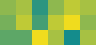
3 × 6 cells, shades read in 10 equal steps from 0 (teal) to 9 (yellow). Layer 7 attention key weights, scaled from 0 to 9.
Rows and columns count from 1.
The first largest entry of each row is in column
5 5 3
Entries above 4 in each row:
5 4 3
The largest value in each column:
5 7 9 7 9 6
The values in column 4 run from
5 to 7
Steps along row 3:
same up down down up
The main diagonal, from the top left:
5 7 9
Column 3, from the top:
1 2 9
